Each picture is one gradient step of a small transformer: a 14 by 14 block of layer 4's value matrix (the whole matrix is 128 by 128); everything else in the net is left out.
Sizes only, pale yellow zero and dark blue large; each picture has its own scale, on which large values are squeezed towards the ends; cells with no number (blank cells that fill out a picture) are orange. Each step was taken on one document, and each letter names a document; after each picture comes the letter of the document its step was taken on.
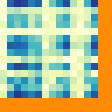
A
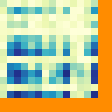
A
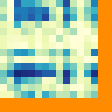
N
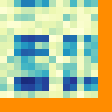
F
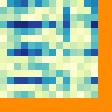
A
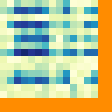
F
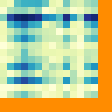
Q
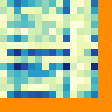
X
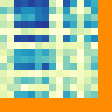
F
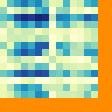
Q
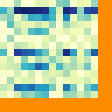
N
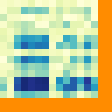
F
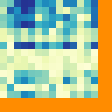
N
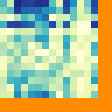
X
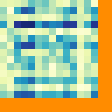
N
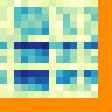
F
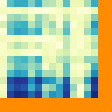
A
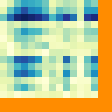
Q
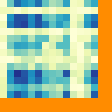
A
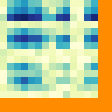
Q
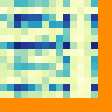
X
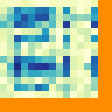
X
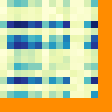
A
